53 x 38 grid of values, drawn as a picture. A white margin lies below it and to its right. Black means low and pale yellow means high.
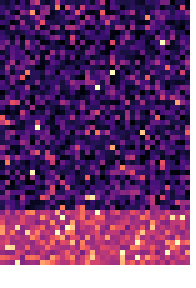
On average the colour sits 30% of the way up the scale. A horizontal seam about 80% of the way down splits the table, and the bottom part is higher. The values are skewed, with a long tail toward high values. There are no regular stripes.
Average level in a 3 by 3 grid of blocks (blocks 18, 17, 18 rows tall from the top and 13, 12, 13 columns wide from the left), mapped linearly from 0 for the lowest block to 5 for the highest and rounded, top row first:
000
000
555
